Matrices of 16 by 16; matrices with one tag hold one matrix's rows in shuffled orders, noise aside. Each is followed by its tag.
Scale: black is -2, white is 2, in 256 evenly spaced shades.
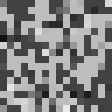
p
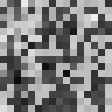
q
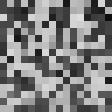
p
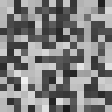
q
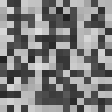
q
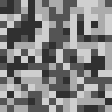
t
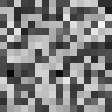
p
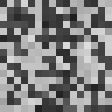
q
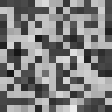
p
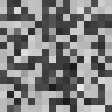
q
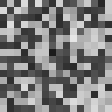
t
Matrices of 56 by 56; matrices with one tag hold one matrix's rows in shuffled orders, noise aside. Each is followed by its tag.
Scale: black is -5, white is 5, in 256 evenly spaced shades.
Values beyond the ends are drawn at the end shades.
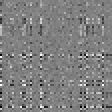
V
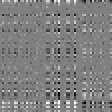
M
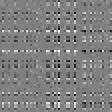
M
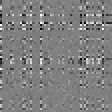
V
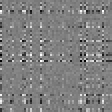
V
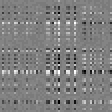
M
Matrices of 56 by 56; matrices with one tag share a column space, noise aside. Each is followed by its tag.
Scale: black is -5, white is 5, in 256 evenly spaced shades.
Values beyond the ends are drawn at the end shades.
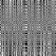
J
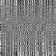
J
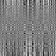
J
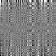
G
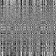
J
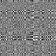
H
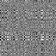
H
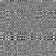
H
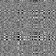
H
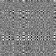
H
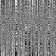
J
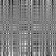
J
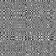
H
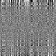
G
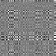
H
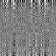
G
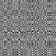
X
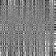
J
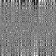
G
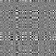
H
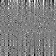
G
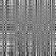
J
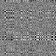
H
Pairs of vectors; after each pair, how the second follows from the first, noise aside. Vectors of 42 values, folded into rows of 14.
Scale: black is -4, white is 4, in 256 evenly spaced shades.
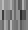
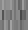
shrunk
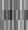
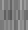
shrunk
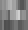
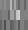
partly zeroed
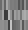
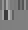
partly zeroed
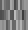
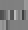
partly zeroed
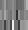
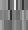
reversed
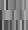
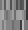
reversed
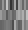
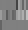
partly zeroed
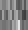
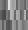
reversed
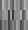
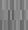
shrunk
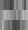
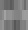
shrunk
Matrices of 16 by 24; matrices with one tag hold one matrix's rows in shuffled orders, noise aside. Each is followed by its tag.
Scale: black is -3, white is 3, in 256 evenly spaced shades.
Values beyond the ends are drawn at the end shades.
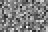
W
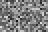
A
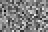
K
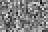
A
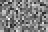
A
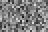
K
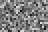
A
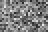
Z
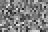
A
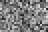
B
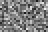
W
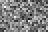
Z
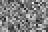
K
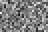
K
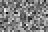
W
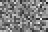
B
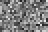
B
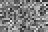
B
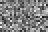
B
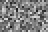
A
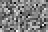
A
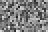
A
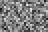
W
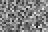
K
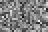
B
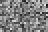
B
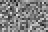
A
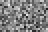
W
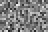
A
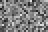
W
